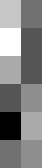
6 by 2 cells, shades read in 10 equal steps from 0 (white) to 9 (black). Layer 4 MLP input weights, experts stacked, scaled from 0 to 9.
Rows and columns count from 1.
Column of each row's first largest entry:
2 2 2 1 1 1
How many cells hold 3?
2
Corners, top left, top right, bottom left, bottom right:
2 5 5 4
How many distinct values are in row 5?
2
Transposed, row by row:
2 0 3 6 9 5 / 5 6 6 4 3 4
